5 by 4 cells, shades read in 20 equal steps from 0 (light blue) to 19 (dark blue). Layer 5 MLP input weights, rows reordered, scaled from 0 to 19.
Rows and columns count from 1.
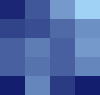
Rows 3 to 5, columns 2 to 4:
9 12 6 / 10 12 8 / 8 16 19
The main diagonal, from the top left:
18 14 12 8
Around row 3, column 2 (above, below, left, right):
14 10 12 12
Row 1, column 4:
0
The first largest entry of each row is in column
1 1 1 1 1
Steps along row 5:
down up up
